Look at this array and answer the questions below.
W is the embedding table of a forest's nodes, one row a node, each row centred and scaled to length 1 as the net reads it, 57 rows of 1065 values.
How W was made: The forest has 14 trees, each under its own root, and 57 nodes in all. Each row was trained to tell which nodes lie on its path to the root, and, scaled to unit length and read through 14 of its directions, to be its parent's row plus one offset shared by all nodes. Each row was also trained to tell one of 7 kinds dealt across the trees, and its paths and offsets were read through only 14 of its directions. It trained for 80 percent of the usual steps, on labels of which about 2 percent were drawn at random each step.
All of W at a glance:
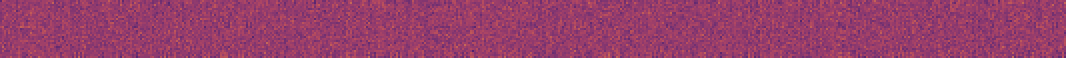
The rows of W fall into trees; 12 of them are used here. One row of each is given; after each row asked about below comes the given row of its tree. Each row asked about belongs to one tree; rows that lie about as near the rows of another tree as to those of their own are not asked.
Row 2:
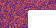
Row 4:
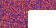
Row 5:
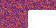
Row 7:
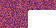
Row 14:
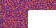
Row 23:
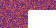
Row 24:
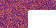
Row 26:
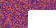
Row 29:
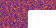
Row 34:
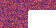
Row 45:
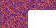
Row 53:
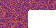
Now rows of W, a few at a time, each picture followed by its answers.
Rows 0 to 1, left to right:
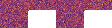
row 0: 4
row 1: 29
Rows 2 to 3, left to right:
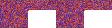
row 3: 29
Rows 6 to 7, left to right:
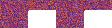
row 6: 29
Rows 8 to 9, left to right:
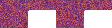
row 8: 14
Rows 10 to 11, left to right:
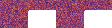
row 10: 4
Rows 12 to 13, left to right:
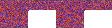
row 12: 53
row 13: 45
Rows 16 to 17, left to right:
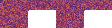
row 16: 24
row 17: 14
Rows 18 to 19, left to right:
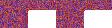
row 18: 4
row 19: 34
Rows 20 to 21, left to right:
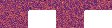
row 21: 45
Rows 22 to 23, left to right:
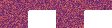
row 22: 34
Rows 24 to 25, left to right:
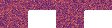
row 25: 34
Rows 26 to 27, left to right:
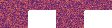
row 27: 23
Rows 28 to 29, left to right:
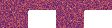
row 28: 14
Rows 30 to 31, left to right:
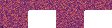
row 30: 2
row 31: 26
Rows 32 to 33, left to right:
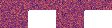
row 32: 26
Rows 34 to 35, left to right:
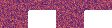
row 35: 45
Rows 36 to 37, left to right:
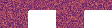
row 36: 7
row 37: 24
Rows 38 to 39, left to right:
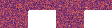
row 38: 5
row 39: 23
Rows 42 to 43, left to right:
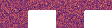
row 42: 2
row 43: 4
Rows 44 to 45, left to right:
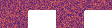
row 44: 7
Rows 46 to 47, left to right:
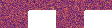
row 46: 29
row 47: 7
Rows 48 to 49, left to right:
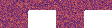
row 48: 14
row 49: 7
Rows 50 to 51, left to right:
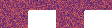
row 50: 23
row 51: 45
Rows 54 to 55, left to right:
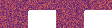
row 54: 34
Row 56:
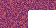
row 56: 53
